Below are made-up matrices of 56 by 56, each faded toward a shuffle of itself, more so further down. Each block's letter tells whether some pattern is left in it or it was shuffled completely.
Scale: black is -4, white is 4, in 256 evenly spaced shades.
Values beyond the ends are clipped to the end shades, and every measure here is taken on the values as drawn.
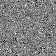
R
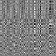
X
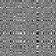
X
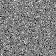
R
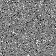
R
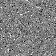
R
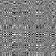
X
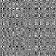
X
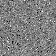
R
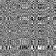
X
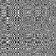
X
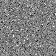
R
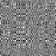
X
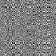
X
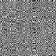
X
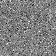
R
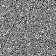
R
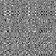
X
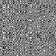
X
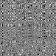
X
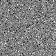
R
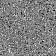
R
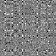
X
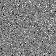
R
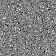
R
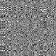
X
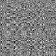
X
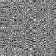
X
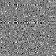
X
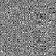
X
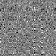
X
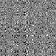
X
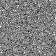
R
